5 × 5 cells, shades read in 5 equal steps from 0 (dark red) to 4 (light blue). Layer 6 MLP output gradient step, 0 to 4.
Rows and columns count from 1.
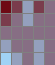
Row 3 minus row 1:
2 1 -1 1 0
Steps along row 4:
down same up down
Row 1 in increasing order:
0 1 1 2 3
